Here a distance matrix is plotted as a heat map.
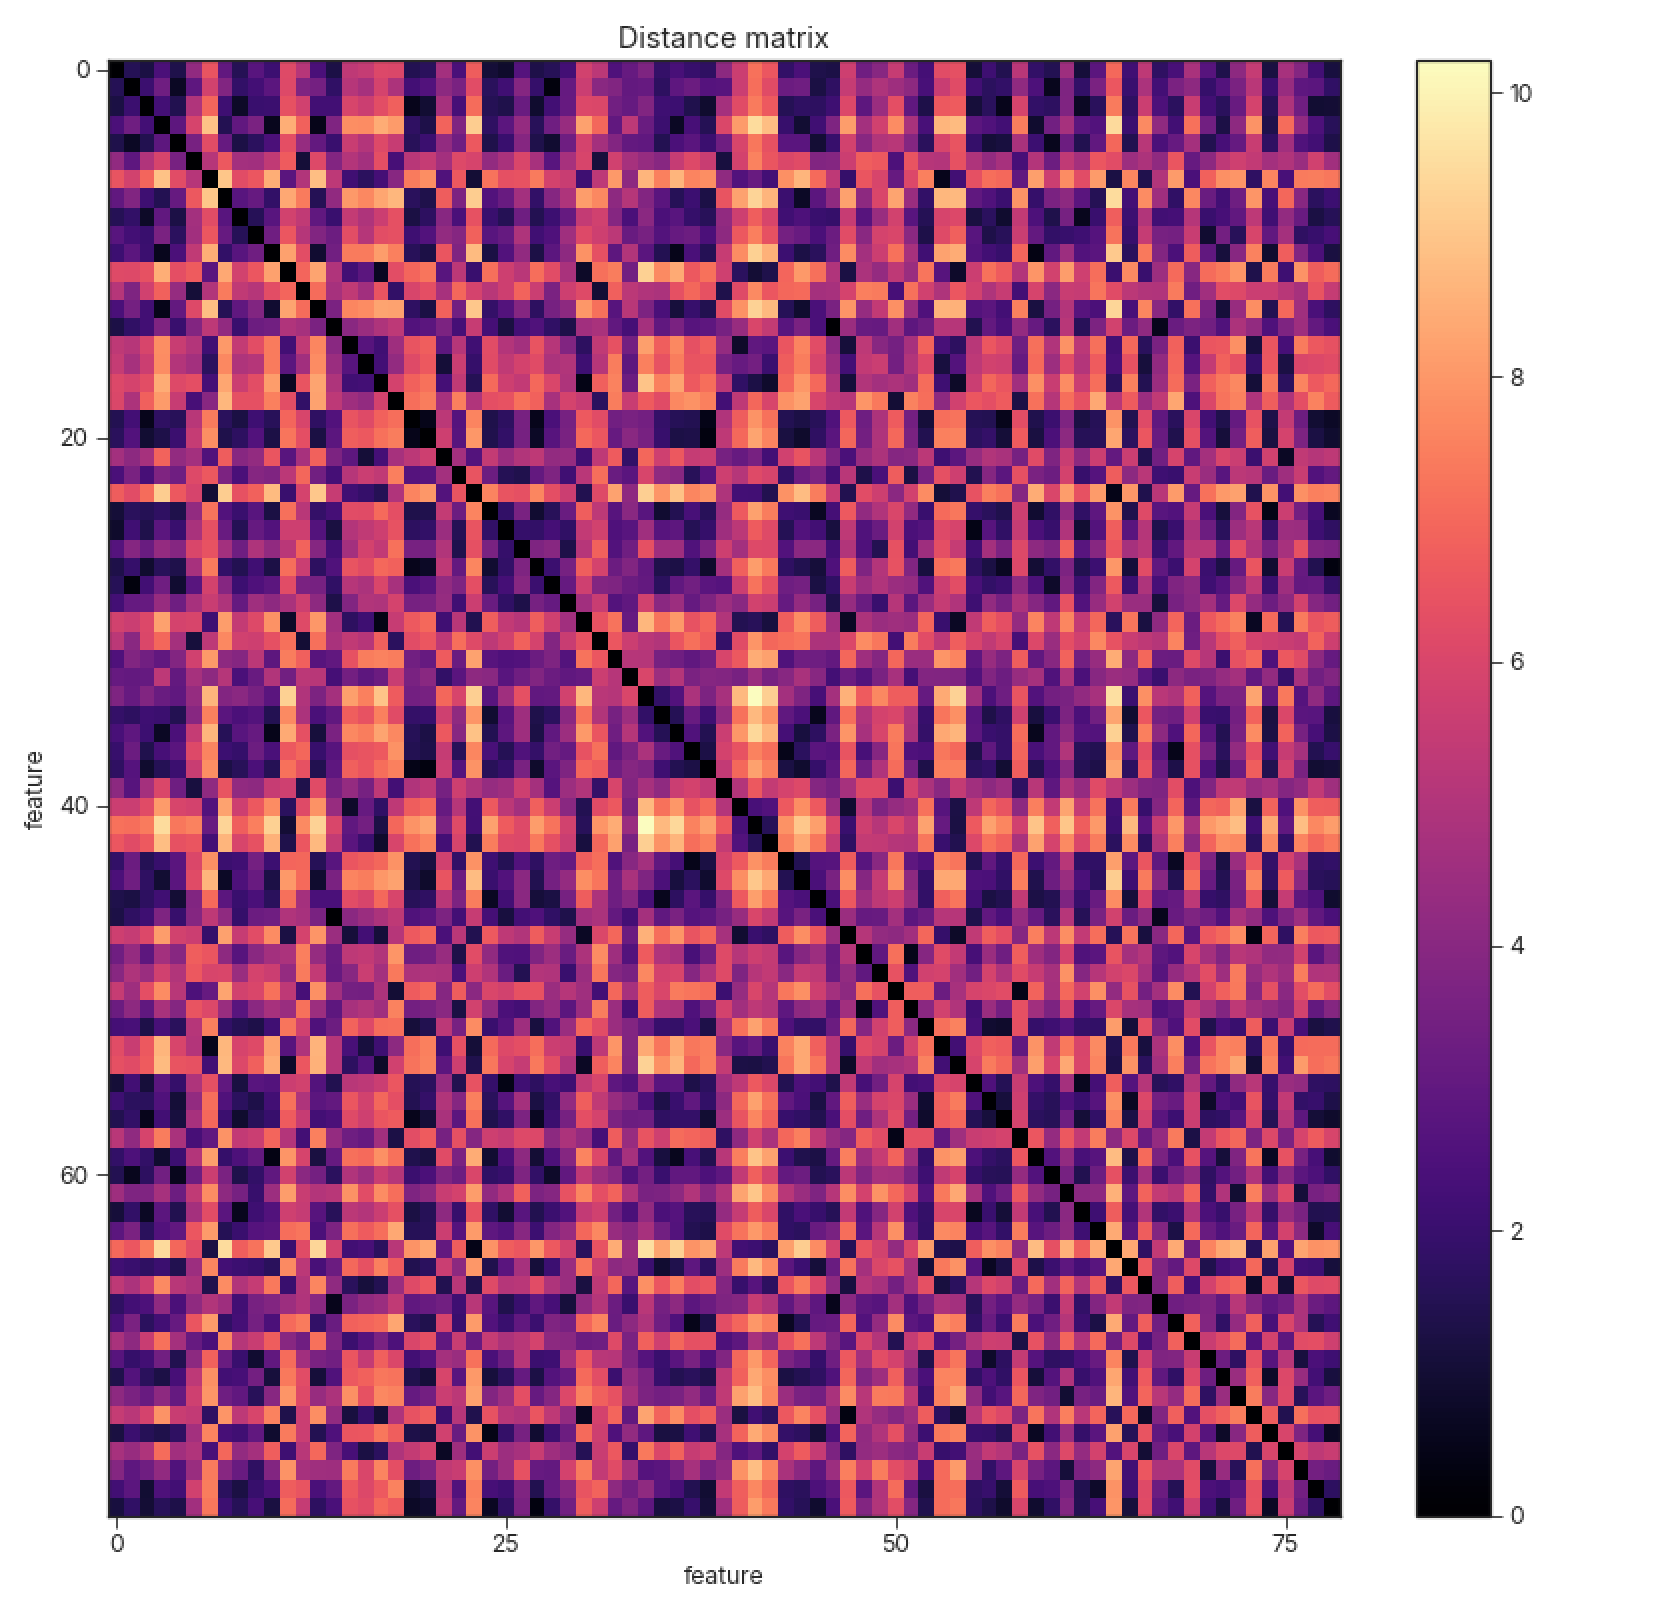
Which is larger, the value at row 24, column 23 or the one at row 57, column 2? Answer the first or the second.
the first
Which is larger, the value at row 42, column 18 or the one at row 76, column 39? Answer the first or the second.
the first
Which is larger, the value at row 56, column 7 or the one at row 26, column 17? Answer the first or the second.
the second
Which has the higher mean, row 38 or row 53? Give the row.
53
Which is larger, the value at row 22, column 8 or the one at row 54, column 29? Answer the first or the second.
the second
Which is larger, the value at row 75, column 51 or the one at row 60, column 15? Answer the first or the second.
the second
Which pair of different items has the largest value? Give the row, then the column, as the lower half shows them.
41, 34
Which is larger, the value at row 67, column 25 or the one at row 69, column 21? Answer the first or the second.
the second
